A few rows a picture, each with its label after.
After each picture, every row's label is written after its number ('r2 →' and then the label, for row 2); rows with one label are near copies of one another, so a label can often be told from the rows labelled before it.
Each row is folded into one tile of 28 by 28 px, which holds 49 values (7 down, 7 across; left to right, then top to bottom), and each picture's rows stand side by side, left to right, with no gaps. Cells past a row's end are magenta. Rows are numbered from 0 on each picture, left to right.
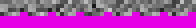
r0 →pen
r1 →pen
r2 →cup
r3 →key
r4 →cup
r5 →pen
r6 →cup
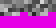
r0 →pen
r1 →cup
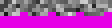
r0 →cup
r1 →cup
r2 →pen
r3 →key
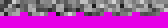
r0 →cup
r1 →pen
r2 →pen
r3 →key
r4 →key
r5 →key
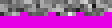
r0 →pen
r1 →key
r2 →pen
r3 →key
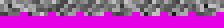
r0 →key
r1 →pen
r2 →cup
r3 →cup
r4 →key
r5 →cup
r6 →cup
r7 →key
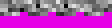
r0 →pen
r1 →key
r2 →key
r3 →pen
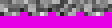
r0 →pen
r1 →pen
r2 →cup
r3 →pen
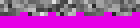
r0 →key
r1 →pen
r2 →cup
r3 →key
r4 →pen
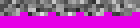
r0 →cup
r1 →pen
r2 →pen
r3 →cup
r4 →key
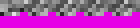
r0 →pen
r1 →cup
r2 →cup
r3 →cup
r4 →cup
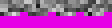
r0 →pen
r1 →key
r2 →pen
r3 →cup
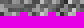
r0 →pen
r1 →cup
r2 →cup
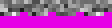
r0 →pen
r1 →cup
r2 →key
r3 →pen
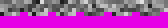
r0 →pen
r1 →cup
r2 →cup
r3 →key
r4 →pen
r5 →key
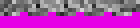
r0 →cup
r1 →key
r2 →key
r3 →key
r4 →pen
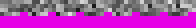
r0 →pen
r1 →cup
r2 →pen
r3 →key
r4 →cup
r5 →key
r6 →key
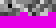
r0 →key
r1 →cup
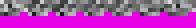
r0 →key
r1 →cup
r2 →cup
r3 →cup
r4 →cup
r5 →pen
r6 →key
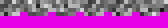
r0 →cup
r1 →key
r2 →key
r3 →cup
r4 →cup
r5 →pen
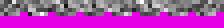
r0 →cup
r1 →pen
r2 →key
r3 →key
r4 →pen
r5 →key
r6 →pen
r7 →cup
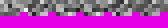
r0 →key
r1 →cup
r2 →pen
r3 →pen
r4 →cup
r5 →cup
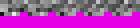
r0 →pen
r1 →pen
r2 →cup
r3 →cup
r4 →cup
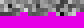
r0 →key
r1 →key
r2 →cup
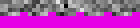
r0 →pen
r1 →cup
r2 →key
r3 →pen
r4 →pen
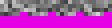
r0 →key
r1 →pen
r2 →cup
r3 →pen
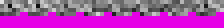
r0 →key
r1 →key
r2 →key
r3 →pen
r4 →pen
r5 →pen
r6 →cup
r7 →key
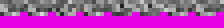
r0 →pen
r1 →pen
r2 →cup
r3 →pen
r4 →key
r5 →key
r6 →pen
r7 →pen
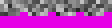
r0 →key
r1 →cup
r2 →pen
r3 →cup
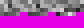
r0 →key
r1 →key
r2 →pen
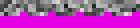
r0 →cup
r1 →pen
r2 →key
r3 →key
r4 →pen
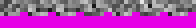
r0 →cup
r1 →pen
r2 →pen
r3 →key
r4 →cup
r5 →key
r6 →pen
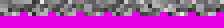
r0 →pen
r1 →cup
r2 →cup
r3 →pen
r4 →cup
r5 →key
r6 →pen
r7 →pen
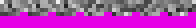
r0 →key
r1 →key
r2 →key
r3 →cup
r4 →pen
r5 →cup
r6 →pen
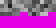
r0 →key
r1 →cup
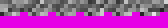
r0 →pen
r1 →cup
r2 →cup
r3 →cup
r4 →cup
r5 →pen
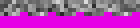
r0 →cup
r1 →pen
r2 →key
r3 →key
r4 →pen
